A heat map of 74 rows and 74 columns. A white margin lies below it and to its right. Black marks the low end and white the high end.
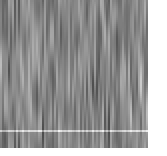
No overall slope runs across the table. Streaks run downward. Overall the values sit about 50% of the way up the scale. Neither half mirrors the other. Row 66 differs from the rows beside it.
